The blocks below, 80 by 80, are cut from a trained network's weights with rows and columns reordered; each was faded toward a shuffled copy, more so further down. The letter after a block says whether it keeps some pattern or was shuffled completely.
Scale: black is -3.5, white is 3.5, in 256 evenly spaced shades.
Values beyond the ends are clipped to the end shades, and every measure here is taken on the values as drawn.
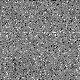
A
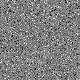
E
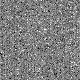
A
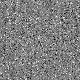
A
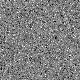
E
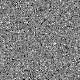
A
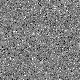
E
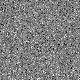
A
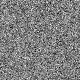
E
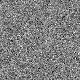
E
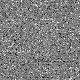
A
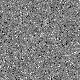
E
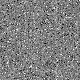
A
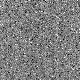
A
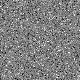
E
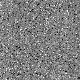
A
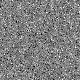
E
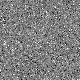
E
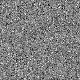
A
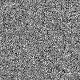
A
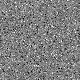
E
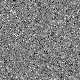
E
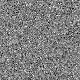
A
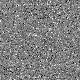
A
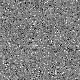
A
